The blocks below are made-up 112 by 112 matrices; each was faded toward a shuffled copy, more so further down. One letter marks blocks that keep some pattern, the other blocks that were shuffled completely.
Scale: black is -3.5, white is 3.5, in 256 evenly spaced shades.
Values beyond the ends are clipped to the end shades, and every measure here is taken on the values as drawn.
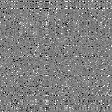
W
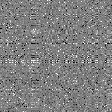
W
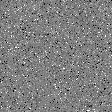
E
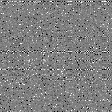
W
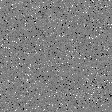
E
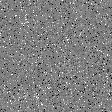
E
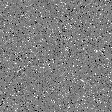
E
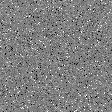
E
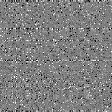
W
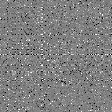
W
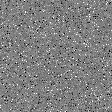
E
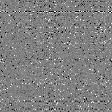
W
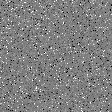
E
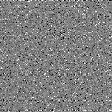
W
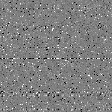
W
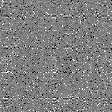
W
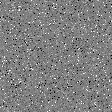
E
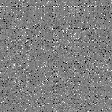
W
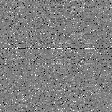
W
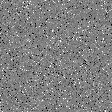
E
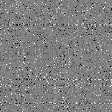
W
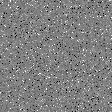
E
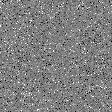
E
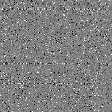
W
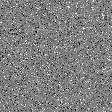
E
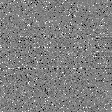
W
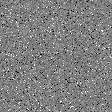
E
